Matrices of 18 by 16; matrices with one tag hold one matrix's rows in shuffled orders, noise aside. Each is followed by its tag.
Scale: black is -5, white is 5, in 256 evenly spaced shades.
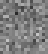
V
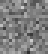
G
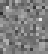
V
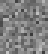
V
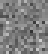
V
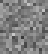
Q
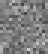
Q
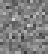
Q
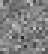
Q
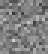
Q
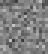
Q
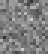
G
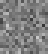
V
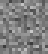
G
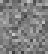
Q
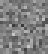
Q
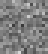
Q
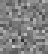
Q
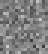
V
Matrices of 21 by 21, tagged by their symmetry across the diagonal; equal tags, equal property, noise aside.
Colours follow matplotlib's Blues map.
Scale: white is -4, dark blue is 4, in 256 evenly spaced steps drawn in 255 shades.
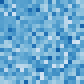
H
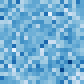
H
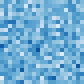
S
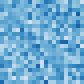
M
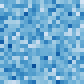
S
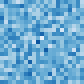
M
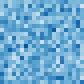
S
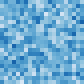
M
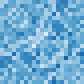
H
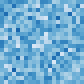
H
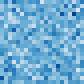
S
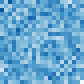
H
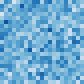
H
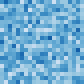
S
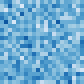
M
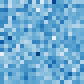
M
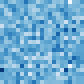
M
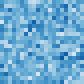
S
